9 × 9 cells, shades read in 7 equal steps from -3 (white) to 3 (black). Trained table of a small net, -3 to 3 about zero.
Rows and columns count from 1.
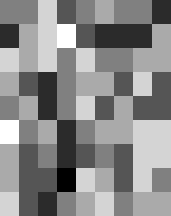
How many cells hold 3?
1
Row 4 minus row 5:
-1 2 0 0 1 -2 2 -3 0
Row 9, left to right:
-2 1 2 0 -1 -2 0 -1 -1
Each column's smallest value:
-3 -1 -2 -3 -2 -2 -1 -2 -2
